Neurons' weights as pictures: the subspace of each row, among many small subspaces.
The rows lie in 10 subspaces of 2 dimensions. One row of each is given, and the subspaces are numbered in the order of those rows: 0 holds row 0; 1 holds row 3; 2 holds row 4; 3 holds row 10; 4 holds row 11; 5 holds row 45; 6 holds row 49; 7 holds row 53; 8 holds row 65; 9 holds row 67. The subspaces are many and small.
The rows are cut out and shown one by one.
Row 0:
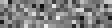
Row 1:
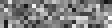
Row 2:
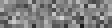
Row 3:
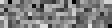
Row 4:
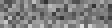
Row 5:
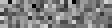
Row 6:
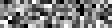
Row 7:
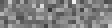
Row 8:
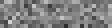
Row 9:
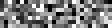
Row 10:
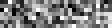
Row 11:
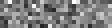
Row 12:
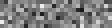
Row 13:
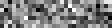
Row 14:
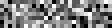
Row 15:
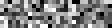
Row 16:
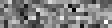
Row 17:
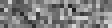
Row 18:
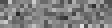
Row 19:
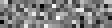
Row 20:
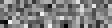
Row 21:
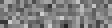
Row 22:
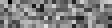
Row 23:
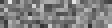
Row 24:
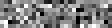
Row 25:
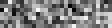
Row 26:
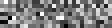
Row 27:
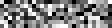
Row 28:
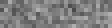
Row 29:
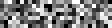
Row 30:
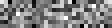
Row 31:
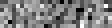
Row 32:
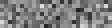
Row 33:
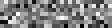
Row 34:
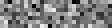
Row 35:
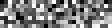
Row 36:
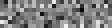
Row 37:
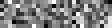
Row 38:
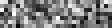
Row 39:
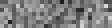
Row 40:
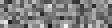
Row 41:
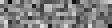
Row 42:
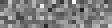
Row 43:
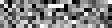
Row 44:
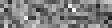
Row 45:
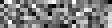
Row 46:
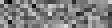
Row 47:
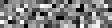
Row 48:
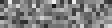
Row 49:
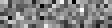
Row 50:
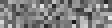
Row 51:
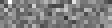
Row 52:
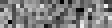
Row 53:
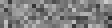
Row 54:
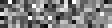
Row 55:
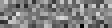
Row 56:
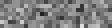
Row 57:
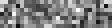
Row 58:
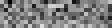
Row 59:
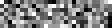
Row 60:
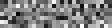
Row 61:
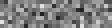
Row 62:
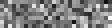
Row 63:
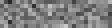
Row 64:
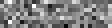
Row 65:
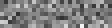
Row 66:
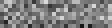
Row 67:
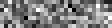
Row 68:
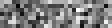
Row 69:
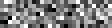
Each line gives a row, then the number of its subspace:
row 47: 0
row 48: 8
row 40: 1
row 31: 9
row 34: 4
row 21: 1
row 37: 5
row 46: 5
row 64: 8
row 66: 2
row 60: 8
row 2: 5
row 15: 4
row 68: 3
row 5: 4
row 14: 7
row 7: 6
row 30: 2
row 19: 0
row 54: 4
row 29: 6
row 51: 2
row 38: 3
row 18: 2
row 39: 9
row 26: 4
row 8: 8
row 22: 0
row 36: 1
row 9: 6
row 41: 1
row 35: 6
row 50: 7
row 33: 8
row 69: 4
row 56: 0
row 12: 0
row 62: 7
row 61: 0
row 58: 2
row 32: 7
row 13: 9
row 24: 7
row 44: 9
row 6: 6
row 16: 9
